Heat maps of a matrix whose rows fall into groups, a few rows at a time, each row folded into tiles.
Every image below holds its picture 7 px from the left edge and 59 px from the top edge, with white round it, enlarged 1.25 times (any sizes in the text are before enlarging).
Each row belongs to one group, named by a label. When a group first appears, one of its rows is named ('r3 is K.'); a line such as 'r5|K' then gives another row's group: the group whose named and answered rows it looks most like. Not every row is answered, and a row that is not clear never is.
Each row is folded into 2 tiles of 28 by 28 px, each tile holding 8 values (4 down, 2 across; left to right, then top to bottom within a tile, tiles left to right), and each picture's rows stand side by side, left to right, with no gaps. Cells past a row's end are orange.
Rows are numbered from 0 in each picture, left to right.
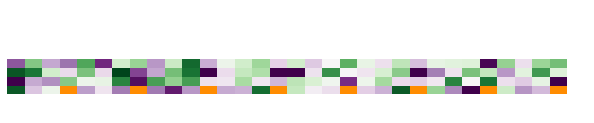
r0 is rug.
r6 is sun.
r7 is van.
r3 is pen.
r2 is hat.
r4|van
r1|van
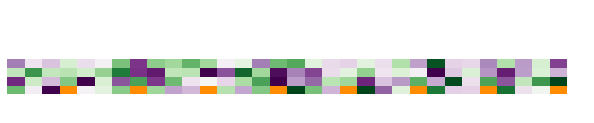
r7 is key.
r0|rug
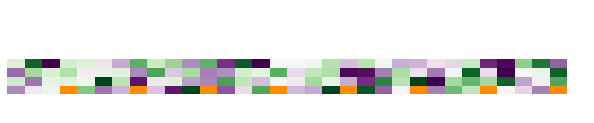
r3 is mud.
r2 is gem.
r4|pen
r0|mud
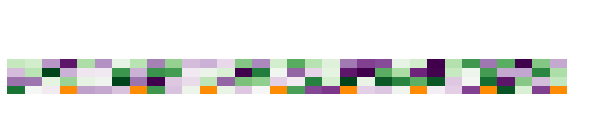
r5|hat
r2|rug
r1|van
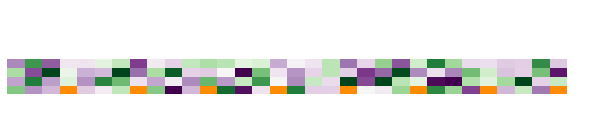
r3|key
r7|hat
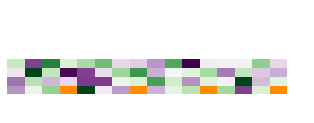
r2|mud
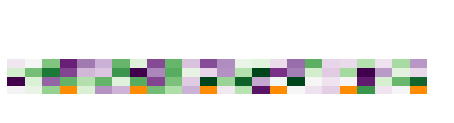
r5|key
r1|hat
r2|rug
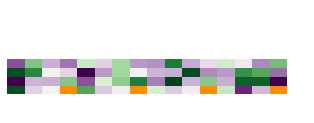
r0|rug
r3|van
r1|key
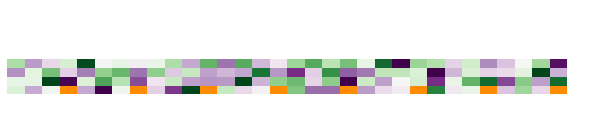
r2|gem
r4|van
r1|van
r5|mud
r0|van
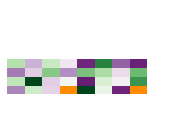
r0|hat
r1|rug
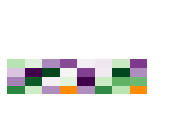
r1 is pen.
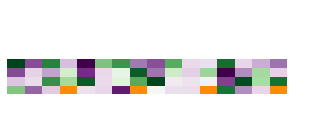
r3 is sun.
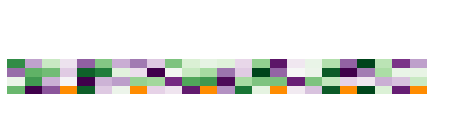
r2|mud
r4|pen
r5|sun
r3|pen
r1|rug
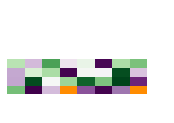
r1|van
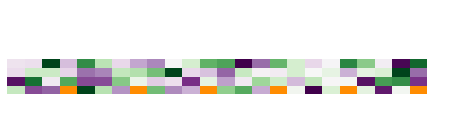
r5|van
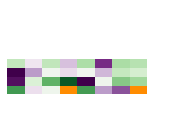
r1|key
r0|key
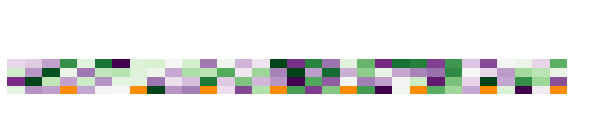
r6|rug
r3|gem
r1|mud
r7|van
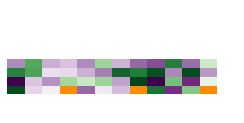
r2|gem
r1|mud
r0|rug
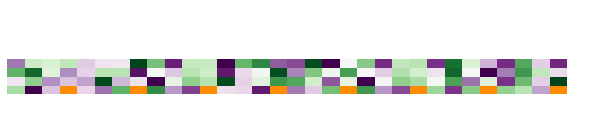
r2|key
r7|rug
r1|gem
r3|mud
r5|key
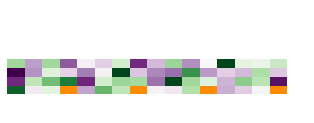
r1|pen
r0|key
